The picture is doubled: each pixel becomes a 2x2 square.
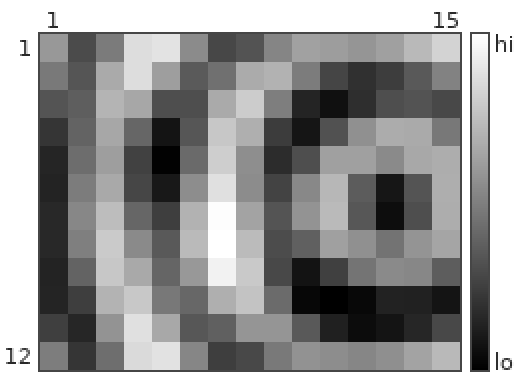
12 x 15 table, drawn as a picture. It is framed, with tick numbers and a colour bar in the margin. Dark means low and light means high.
The ninth with the lowest average is the bottom right. The centre is the ninth with the highest average. No overall slope runs across the table. Concentric rings centre on the middle right.
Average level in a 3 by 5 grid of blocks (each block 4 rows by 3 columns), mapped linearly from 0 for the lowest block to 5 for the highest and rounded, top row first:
3 4 4 1 3 | 3 2 5 4 3 | 2 5 4 0 1
